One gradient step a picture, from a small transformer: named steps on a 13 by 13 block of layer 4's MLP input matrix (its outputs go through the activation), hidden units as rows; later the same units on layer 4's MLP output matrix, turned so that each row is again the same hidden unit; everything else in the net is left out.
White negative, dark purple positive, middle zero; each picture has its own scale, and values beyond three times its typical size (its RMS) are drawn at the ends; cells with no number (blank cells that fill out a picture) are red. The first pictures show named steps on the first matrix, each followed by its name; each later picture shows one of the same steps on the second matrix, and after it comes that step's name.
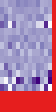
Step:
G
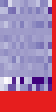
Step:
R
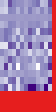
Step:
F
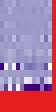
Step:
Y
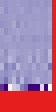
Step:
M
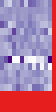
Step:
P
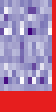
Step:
R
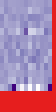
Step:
F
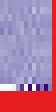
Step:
M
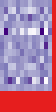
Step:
R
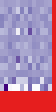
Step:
Y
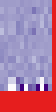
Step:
Y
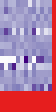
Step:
P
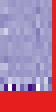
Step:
Y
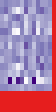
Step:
R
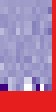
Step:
Y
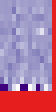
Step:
F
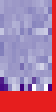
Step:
Y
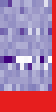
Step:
P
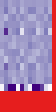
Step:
F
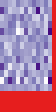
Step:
R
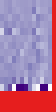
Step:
F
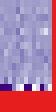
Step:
F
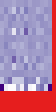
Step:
Y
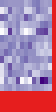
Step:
R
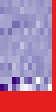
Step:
Y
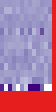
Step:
F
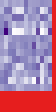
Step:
R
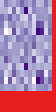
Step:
R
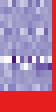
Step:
P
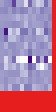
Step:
P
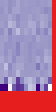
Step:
Y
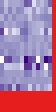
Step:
P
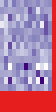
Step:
G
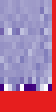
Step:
F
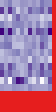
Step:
R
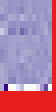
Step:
M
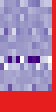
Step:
P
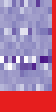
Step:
P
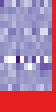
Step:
P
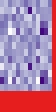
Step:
R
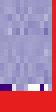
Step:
M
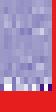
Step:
Y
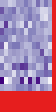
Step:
G
